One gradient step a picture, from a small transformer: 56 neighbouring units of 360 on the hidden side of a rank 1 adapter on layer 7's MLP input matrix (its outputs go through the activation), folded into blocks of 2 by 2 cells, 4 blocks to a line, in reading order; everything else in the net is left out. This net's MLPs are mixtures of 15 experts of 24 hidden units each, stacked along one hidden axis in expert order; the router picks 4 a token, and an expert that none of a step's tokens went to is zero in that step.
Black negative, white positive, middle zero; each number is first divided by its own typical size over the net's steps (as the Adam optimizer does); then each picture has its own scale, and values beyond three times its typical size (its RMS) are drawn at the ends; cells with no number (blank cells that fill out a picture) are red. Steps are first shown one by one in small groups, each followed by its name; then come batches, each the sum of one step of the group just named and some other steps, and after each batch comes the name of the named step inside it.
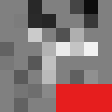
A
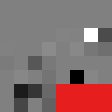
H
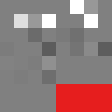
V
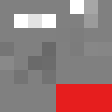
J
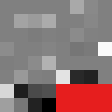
J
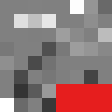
J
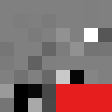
H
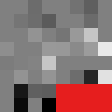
A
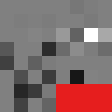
H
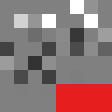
V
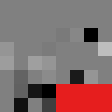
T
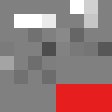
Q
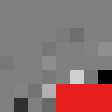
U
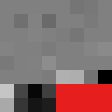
U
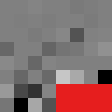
U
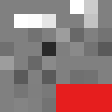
Q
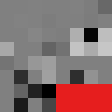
T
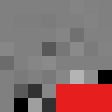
U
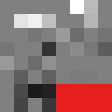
Q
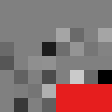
U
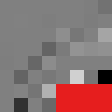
U
